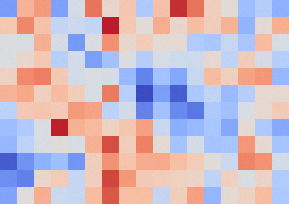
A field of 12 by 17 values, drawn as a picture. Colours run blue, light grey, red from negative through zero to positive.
Slope: none. Histogram: bell-shaped. Mirror symmetry: none. Ninth with the lowest average: centre.
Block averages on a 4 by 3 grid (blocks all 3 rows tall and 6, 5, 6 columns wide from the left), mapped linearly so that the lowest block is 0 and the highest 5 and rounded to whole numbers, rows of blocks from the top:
342 / 302 / 321 / 153
